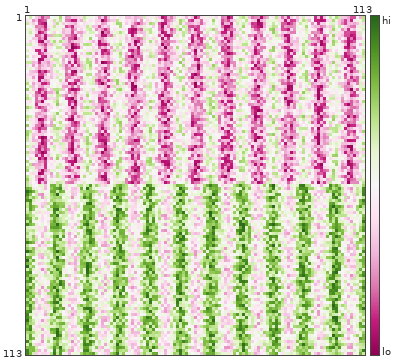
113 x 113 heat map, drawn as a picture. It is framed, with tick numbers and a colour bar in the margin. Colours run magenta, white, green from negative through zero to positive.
Seam: horizontal, 50% of the way down, the bottom part higher. Average level on the scale: 50%. Stripes: upright, repeating 11 times.
